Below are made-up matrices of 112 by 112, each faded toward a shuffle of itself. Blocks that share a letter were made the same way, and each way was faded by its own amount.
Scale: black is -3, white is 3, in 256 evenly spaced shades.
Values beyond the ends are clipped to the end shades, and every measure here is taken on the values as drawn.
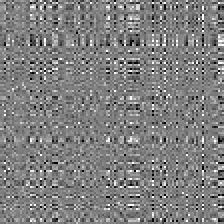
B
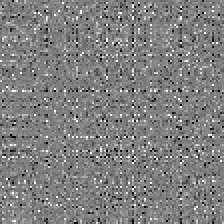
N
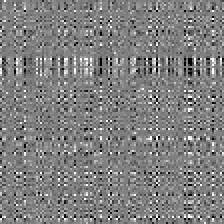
B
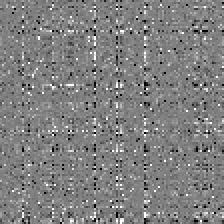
N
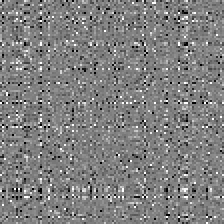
N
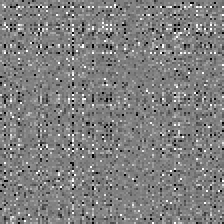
N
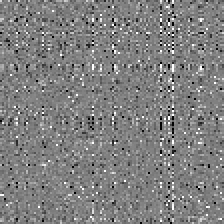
N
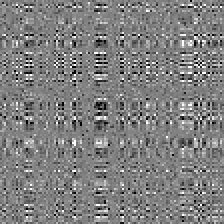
B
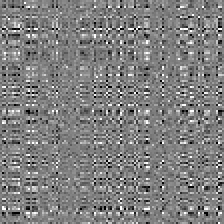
B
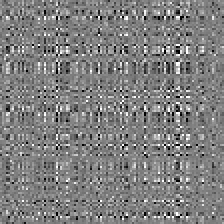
B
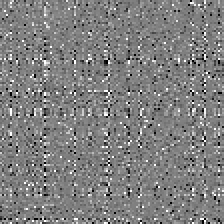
N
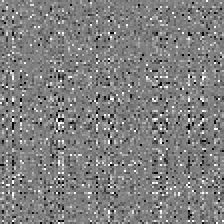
N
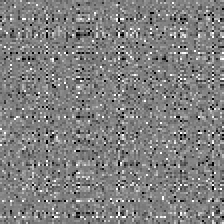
N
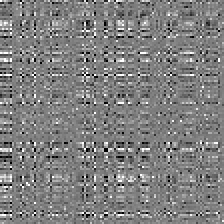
B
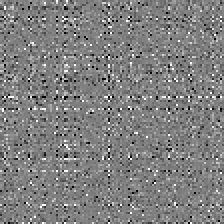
N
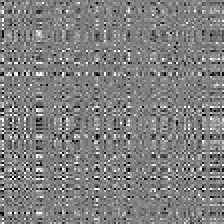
B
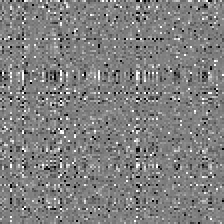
N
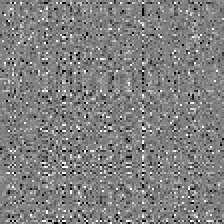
N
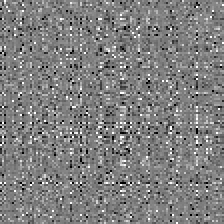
N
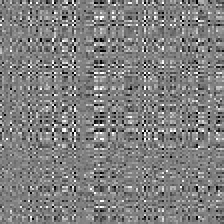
B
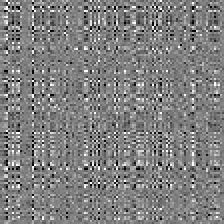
B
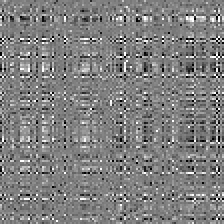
B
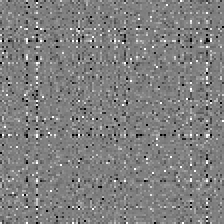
N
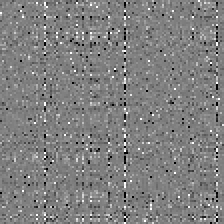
N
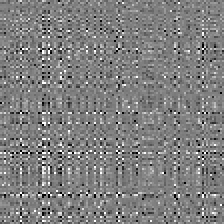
B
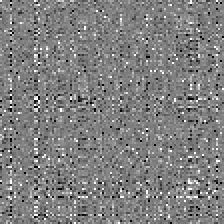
N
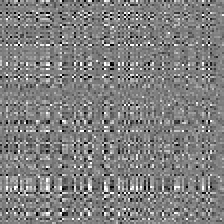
B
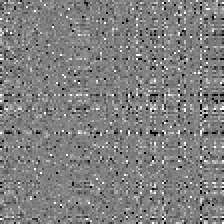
N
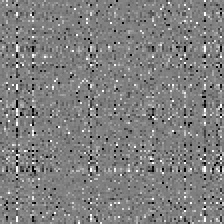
N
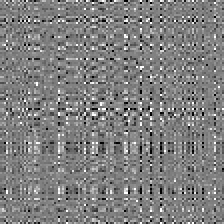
B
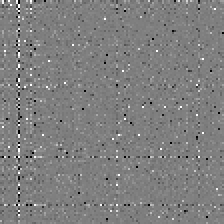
N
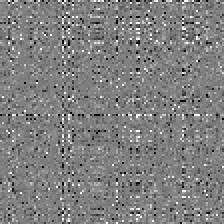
N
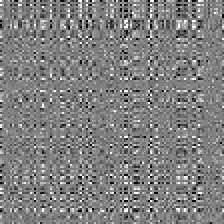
B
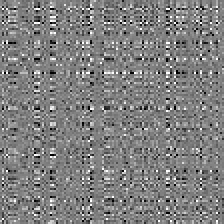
B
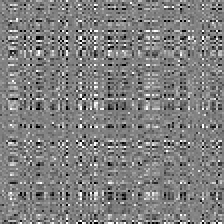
B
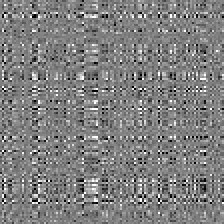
B
